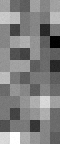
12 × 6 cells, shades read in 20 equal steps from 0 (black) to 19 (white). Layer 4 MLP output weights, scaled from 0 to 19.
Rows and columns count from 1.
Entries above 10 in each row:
3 3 0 3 2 3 1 1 4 2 0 4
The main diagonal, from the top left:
12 14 9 11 8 3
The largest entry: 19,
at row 12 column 2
